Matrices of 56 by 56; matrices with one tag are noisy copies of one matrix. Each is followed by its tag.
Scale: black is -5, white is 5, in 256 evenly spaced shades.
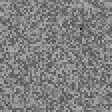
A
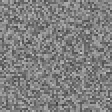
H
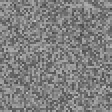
A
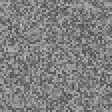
A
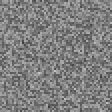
H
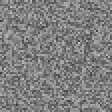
H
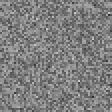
A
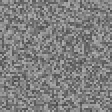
H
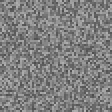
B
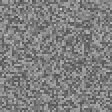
H
